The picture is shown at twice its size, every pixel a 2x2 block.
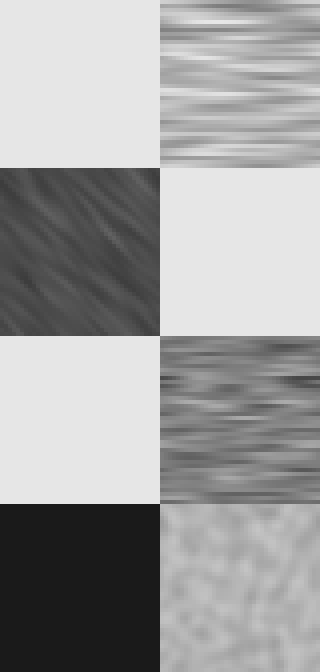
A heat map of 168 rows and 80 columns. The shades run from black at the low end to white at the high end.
It is made of 4 by 2 panels. Panel 1,1: very high, flat. Panel 1,2: high, streaked across. Panel 2,1: low, slanting down to the right, faint in contrast. Panel 2,2: very high, flat. Panel 3,1: very high, flat. Panel 3,2: middling, streaked across. Panel 4,1: very low, flat. Panel 4,2: high, blotchy, faint in contrast.
